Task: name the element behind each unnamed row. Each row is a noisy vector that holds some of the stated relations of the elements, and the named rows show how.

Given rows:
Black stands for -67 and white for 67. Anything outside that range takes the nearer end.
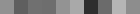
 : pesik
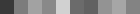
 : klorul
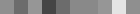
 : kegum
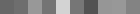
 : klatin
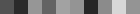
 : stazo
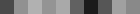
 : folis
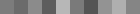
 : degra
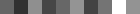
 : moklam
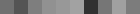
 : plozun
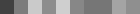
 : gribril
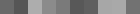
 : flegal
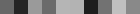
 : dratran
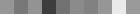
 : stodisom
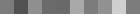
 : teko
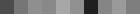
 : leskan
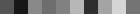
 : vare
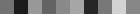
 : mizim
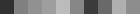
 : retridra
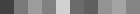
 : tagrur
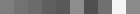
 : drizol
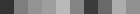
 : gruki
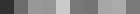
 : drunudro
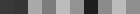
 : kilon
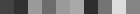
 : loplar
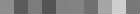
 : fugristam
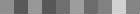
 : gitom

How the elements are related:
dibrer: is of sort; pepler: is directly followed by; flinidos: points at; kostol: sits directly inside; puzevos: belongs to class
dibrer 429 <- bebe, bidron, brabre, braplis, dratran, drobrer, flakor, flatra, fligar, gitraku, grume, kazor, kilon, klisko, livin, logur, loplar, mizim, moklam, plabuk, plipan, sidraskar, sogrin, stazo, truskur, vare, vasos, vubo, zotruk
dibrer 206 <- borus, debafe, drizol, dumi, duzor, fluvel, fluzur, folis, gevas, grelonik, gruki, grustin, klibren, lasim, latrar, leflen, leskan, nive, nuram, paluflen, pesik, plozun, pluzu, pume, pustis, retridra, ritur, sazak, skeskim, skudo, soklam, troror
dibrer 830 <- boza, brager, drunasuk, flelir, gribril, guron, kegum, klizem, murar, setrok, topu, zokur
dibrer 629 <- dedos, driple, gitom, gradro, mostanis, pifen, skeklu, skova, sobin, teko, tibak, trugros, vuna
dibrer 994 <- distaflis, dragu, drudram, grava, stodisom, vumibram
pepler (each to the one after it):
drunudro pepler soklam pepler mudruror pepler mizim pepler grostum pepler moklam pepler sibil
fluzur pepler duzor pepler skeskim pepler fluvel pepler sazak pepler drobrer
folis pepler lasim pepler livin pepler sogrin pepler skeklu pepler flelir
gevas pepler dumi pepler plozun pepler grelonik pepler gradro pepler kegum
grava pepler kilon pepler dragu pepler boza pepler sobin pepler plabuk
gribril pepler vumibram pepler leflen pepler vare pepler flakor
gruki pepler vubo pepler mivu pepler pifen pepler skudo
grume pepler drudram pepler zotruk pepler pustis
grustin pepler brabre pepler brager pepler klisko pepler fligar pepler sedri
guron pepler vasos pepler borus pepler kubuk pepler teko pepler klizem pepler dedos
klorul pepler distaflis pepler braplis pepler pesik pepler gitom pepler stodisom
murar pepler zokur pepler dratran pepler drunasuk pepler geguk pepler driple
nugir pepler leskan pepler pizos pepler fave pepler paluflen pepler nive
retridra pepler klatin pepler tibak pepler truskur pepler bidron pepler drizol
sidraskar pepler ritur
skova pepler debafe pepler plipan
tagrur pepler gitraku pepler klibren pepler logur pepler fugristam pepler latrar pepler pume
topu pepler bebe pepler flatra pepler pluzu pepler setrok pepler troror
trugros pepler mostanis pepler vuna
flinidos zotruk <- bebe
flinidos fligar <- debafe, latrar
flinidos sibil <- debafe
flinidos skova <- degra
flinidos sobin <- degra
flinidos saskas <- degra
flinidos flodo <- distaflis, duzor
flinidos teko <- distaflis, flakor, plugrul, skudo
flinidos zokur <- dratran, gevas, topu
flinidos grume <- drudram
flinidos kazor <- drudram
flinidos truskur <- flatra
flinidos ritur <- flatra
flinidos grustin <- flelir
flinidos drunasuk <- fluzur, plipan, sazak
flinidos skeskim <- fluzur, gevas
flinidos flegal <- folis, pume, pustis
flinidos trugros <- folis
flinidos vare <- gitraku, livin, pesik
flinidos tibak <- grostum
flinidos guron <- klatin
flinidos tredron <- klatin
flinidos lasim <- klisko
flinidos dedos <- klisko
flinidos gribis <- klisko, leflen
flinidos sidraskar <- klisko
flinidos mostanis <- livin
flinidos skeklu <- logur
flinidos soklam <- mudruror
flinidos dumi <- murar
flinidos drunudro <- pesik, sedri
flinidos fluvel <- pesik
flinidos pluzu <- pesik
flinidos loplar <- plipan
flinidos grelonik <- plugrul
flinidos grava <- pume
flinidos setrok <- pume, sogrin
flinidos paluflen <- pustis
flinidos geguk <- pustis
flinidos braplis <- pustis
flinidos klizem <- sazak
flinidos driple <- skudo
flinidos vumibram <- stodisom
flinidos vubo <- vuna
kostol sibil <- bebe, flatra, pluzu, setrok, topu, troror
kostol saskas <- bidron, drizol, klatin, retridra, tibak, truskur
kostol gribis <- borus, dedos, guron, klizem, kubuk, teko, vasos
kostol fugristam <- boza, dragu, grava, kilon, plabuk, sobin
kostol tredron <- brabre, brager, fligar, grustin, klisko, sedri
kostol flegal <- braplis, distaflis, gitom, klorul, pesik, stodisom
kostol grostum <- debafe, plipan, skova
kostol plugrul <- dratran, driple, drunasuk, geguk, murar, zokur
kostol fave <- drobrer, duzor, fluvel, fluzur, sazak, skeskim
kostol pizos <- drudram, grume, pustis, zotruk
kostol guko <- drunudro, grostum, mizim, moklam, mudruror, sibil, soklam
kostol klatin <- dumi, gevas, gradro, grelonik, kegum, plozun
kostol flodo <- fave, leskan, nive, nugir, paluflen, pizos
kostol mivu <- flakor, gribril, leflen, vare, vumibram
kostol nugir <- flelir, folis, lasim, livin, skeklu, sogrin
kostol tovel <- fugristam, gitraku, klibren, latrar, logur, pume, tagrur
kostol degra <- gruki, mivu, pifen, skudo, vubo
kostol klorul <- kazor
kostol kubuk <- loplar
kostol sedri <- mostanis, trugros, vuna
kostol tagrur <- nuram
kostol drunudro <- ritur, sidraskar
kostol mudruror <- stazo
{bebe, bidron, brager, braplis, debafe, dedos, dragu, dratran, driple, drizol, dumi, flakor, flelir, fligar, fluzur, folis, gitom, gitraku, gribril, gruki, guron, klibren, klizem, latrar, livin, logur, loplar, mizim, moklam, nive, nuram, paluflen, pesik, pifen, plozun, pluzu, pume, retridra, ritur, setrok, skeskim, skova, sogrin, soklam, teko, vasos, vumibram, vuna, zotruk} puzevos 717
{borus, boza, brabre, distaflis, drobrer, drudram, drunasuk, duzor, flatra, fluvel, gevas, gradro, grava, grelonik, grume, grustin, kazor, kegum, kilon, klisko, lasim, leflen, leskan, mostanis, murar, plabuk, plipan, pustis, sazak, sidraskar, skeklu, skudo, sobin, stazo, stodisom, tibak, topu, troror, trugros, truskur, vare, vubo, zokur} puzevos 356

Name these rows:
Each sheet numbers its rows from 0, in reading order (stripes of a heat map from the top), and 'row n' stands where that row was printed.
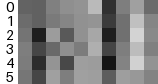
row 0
skeskim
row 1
nuram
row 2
logur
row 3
pluzu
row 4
klisko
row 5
tibak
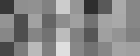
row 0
fluzur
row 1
boza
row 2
mudruror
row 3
topu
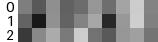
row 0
sobin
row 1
truskur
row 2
nugir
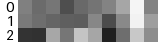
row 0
sibil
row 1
troror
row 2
gitraku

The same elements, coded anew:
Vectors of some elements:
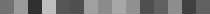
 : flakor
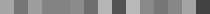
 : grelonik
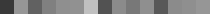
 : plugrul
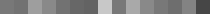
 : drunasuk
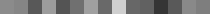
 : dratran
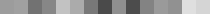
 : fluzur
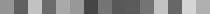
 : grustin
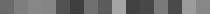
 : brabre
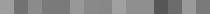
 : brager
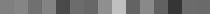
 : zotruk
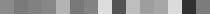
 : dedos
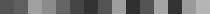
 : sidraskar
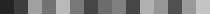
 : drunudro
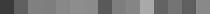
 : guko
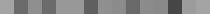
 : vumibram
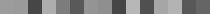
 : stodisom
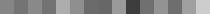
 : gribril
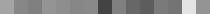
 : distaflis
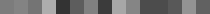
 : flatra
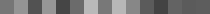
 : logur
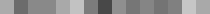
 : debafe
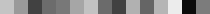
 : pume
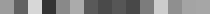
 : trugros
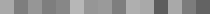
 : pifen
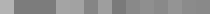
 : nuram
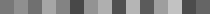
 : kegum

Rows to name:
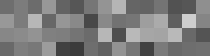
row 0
loplar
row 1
lasim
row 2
skeklu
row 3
stazo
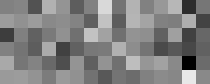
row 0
klizem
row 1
fluvel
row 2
fugristam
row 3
mizim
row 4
setrok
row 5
duzor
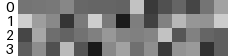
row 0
vasos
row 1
folis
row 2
fave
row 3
plabuk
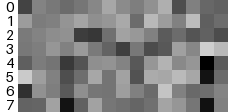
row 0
kubuk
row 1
gitom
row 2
truskur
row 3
murar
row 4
geguk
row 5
paluflen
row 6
flodo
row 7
flegal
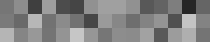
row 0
bidron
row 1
zokur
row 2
vuna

